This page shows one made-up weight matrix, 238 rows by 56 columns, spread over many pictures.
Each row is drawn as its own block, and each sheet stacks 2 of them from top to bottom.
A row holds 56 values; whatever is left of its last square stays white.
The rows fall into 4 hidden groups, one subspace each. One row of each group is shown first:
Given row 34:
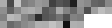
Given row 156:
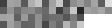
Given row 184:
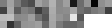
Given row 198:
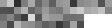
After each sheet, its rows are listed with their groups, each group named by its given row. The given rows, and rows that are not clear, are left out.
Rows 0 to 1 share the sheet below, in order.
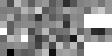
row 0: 34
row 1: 156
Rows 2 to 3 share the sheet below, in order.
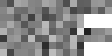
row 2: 198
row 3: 184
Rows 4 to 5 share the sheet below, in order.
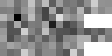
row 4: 198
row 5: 34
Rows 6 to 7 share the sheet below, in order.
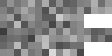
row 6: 198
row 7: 198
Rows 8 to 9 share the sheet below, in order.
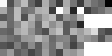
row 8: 156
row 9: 184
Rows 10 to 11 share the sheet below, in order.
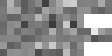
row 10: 34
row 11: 34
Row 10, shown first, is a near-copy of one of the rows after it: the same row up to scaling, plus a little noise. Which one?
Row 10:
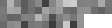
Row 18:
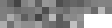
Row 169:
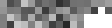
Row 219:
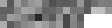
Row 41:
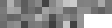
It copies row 41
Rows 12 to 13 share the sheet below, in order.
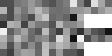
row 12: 184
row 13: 156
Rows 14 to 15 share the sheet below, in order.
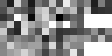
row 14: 198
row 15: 34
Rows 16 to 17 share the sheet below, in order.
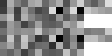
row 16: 156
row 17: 156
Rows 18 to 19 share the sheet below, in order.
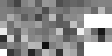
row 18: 34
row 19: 184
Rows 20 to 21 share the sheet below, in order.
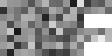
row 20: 184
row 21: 198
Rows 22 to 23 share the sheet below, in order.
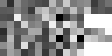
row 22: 198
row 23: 156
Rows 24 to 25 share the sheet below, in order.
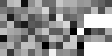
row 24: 34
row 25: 184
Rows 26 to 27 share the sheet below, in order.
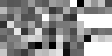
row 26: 184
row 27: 34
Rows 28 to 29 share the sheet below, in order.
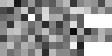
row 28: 198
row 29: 184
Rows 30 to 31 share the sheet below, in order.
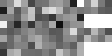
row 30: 184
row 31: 184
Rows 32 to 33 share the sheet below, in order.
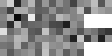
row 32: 198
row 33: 156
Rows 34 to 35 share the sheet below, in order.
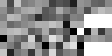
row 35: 184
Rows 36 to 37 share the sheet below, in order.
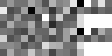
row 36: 184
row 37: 184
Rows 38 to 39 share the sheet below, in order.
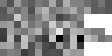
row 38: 198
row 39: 156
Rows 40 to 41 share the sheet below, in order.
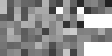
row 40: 156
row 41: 34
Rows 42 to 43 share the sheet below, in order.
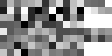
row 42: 156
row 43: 198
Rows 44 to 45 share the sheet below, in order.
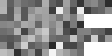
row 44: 156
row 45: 34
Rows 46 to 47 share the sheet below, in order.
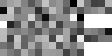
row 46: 184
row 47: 156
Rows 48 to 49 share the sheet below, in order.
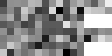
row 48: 156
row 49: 34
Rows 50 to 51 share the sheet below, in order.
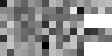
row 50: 156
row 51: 184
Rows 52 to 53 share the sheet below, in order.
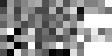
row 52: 156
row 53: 198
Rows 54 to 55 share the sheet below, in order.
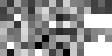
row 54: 198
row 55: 34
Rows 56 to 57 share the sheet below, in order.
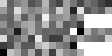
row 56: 156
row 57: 184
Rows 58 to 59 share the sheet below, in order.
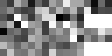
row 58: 198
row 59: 156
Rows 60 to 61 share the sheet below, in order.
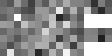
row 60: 198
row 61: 34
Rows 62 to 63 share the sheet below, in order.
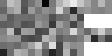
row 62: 34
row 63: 34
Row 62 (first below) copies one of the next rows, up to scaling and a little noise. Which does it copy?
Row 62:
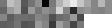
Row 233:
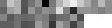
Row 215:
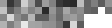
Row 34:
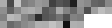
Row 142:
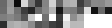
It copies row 233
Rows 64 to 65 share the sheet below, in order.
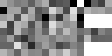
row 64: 184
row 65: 198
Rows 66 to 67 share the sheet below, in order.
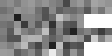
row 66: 198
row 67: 34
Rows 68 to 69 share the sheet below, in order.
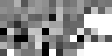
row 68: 34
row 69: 156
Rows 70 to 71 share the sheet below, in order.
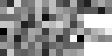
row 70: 198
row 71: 156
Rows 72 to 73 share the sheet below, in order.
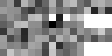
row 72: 34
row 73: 156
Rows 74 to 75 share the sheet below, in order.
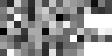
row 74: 198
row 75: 156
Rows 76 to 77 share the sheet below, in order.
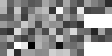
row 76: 156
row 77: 198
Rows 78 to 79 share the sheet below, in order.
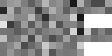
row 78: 184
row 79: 184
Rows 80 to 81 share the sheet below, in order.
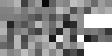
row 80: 34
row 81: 156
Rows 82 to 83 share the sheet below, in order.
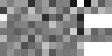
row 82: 184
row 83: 184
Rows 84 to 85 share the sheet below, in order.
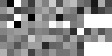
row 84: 198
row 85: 184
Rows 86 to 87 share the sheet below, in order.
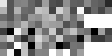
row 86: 156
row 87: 198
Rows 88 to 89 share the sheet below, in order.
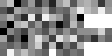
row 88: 198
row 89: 156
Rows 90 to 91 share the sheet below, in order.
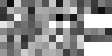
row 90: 198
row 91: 156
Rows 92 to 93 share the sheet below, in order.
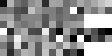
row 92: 156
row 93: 156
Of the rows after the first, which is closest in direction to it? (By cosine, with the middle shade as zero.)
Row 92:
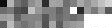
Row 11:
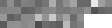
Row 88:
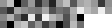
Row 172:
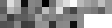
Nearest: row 11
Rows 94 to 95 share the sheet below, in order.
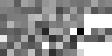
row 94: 34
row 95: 184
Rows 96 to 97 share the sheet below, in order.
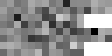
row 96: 198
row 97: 184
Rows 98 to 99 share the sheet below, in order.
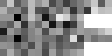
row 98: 198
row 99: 156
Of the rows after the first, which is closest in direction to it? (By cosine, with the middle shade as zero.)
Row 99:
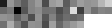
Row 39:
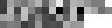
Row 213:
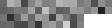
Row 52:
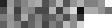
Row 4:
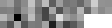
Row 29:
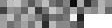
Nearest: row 52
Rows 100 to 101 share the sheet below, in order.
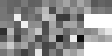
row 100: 198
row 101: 156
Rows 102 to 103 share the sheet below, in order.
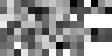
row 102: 184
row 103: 198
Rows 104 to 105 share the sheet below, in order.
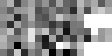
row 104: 198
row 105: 198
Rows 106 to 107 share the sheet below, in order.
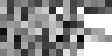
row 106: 156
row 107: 156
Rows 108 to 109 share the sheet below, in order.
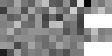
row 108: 184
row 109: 198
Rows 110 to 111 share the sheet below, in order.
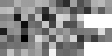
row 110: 198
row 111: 156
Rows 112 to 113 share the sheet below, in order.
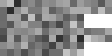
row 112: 198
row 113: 156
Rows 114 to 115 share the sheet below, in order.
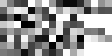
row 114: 198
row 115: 156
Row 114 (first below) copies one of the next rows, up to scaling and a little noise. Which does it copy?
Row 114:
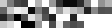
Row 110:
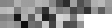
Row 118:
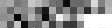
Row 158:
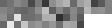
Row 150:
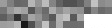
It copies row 150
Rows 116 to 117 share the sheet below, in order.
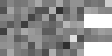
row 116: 156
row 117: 156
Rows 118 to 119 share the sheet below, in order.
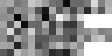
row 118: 198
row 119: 198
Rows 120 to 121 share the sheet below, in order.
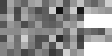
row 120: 156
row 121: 156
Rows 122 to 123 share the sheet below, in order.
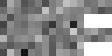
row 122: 34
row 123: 184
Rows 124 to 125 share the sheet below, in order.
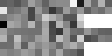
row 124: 184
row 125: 156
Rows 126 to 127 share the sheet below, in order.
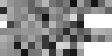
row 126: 184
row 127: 198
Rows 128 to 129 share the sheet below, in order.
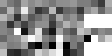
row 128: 156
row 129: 34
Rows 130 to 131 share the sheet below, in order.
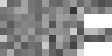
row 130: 156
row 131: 184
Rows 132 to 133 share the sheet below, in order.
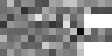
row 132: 34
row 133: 184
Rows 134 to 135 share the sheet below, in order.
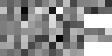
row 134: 156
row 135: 156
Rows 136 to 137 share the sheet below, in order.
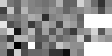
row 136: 184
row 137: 198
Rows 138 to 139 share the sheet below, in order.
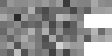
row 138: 198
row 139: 198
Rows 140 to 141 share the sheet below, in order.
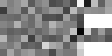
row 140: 184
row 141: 184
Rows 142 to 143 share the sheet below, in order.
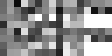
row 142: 34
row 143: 34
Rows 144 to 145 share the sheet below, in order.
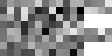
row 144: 156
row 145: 34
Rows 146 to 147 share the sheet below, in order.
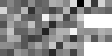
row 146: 184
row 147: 34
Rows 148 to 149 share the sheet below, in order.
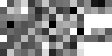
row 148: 156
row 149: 184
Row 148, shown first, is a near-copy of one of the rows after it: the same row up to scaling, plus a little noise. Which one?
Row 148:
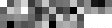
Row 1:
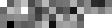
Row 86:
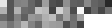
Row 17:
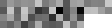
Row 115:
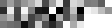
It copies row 1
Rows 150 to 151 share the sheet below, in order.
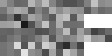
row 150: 198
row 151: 198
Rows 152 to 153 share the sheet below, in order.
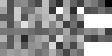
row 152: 156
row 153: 156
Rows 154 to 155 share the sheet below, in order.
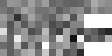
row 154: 198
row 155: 156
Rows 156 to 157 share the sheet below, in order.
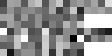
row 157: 156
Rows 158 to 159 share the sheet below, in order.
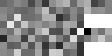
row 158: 198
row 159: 184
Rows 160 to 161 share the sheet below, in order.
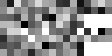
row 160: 198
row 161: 184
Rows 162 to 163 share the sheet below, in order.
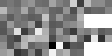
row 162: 184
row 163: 34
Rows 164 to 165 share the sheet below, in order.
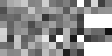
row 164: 184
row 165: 156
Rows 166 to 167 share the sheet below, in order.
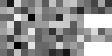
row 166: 198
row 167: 198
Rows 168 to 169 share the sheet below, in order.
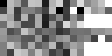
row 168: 156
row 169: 34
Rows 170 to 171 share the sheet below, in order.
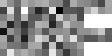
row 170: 156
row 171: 156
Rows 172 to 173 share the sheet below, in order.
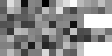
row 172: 34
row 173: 198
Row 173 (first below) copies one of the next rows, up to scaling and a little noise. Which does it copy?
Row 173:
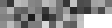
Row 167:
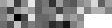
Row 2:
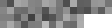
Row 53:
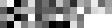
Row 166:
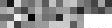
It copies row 2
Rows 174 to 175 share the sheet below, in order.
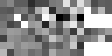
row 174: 198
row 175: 184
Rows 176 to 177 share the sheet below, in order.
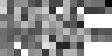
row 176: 156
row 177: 198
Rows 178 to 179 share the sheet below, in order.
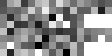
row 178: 34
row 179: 34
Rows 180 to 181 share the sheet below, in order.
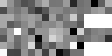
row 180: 184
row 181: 184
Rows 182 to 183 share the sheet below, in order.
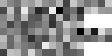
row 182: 156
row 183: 184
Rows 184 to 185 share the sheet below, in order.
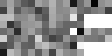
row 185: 184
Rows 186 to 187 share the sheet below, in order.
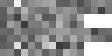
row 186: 198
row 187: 198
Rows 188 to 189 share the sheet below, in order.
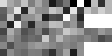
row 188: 184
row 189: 34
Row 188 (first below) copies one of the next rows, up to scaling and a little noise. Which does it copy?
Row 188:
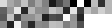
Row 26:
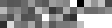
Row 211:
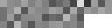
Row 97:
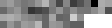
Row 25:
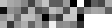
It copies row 211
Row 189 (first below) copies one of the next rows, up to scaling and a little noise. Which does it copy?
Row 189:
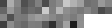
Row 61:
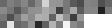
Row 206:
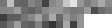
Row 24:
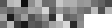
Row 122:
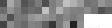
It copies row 122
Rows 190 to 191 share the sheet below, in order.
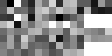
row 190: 198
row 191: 156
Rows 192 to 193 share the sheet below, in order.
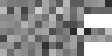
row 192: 156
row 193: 184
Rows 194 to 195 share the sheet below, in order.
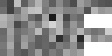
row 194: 34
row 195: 156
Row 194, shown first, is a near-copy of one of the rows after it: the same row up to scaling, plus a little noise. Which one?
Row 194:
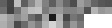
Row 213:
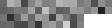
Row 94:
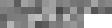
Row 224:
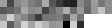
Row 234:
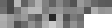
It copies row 234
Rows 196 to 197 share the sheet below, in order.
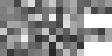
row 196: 34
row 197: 156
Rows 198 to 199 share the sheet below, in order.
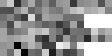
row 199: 198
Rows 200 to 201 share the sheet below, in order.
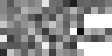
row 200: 34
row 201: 184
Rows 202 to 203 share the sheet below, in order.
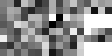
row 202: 34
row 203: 184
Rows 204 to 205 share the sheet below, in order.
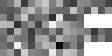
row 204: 34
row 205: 198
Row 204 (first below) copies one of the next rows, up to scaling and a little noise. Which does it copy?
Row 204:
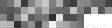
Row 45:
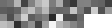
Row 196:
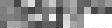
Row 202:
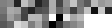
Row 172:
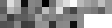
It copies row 45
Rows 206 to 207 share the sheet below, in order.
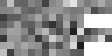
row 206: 34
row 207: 184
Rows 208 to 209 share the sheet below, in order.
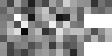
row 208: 198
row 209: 34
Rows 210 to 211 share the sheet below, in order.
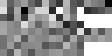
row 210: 156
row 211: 184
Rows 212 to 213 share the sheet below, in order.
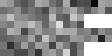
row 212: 184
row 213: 34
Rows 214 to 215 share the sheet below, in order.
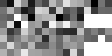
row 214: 198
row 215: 34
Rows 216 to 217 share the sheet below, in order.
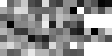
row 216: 156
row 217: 184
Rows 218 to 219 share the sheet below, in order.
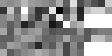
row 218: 156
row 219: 34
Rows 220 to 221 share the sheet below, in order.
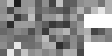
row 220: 198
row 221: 198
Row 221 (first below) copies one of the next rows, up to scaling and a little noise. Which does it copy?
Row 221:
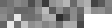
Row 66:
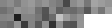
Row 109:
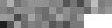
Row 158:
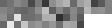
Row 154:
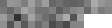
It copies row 158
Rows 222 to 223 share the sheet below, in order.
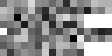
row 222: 198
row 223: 156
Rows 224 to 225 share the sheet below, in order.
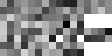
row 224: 34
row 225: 156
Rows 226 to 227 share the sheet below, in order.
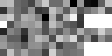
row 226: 184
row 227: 156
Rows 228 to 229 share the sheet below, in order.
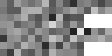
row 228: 34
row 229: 184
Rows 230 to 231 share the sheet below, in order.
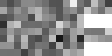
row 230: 184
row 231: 156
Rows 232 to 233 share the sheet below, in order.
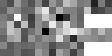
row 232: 198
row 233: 34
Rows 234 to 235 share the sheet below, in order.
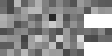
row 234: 34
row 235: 156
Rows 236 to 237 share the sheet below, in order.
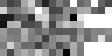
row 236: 184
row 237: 34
